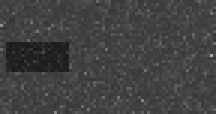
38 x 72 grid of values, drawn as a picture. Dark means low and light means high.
Stripes: none. Odd patch: lower, in the middle left. Ninth with the lowest average: middle left.
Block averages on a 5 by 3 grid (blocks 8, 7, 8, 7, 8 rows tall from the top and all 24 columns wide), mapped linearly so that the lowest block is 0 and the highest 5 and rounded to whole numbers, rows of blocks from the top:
555 | 455 | 055 | 455 | 555
